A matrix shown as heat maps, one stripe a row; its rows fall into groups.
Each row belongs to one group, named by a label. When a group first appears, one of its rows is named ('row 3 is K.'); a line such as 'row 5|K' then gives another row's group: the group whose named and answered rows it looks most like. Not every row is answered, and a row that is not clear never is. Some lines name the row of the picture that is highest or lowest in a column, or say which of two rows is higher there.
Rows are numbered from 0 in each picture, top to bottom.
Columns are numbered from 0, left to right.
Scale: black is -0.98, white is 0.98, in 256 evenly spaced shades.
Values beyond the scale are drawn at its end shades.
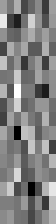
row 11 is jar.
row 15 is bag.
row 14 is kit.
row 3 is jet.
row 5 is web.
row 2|jet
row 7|web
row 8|jet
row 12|web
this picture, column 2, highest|6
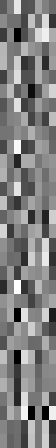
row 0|web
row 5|web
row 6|bag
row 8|kit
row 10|web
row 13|web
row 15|kit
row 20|web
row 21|bag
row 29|kit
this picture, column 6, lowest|29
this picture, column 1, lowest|16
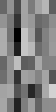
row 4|web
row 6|bag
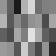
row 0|jet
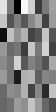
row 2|jet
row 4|jar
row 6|kit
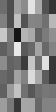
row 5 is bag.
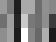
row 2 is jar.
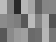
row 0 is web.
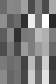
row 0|kit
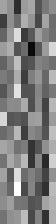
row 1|jet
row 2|web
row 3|bag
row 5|jar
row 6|web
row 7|kit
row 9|jar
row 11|kit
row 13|jar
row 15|kit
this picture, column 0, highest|8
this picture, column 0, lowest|1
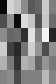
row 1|jet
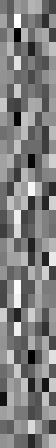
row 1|jar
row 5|bag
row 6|jar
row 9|kit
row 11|bag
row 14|kit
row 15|web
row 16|web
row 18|kit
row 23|jar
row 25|bag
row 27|kit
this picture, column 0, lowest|28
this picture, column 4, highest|13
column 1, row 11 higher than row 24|Yes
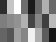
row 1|kit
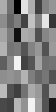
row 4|web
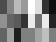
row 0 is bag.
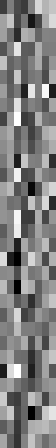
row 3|web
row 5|jar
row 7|jar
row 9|bag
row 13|bag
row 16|web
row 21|bag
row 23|jar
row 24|kit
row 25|bag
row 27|bag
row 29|bag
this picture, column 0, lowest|26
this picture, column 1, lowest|18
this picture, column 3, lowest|6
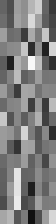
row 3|kit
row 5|web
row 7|kit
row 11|kit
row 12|web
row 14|web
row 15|bag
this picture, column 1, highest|15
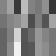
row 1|kit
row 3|web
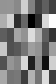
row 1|bag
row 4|kit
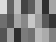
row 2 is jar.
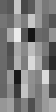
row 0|web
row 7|bag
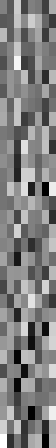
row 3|web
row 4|web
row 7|jar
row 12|jet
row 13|kit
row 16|jar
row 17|bag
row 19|kit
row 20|jet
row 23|kit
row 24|bag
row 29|bag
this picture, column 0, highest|31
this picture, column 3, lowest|26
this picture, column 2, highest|4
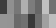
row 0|jet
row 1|bag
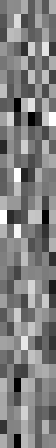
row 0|kit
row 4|kit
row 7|jet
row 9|kit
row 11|bag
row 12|web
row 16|jar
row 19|jet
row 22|web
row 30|jet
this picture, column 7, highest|8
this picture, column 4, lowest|8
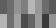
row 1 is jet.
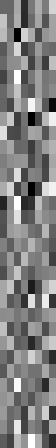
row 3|web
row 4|kit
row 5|web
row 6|web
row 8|bag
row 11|kit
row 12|jar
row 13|bag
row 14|web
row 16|jet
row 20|bag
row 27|jar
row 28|bag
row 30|jar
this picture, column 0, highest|9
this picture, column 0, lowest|14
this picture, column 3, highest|2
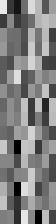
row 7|kit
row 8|kit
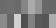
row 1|jar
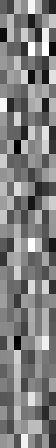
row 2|jet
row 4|jar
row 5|kit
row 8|jar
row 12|bag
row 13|jar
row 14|bag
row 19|jar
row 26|web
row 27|jar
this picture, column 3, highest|31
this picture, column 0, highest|7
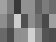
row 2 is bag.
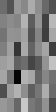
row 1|kit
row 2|kit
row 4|bag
